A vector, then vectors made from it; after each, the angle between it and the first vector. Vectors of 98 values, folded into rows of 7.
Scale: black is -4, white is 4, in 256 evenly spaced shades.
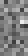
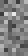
orthogonal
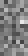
nearly parallel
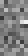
nearly parallel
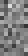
partly aligned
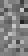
nearly opposite
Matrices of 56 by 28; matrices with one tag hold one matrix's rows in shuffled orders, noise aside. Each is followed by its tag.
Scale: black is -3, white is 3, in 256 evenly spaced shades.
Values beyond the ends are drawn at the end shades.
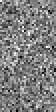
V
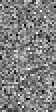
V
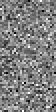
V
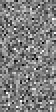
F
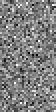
F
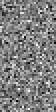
V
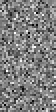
F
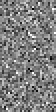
F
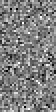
V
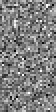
V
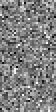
V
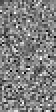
V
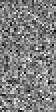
V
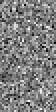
V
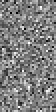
V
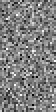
F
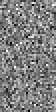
F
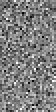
F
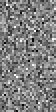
F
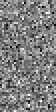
V
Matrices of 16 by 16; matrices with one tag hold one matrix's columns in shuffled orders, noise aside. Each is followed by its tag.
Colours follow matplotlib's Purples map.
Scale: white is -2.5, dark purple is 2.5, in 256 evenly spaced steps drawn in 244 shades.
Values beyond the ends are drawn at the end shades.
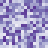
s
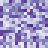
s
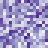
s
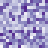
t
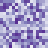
t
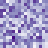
s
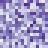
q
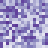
s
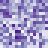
s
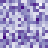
t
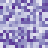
t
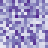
s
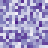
t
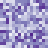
t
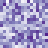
t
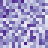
s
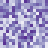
s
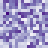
q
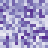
s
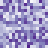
t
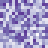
q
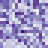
q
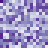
t
